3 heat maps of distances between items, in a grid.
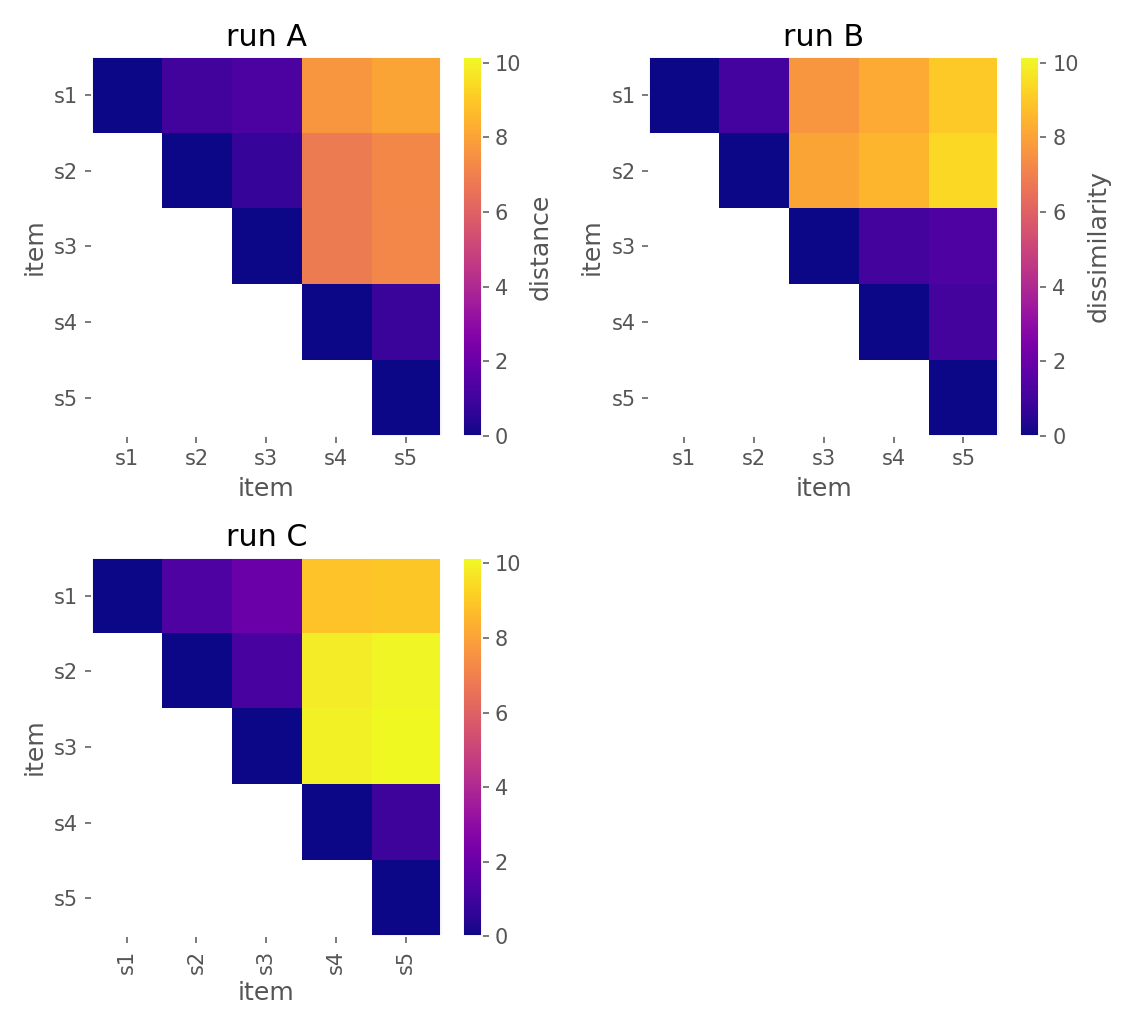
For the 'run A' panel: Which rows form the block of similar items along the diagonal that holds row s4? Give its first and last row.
s4 to s5
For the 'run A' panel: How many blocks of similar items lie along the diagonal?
2
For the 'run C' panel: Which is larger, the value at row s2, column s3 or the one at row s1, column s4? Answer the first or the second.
the second
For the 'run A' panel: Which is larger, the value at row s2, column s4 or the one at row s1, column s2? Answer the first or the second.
the first
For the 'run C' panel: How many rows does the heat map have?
5
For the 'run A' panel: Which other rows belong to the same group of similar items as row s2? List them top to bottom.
s1, s3
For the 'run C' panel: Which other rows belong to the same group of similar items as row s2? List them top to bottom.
s1, s3
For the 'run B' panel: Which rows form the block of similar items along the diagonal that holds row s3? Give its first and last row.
s3 to s5
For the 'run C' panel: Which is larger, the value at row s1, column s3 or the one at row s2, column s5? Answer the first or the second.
the second
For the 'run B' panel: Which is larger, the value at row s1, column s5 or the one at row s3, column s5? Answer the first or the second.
the first
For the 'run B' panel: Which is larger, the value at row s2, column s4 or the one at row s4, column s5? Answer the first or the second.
the first
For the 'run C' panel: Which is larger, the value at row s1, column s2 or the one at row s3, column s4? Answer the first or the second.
the second
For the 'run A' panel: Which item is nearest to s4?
s5
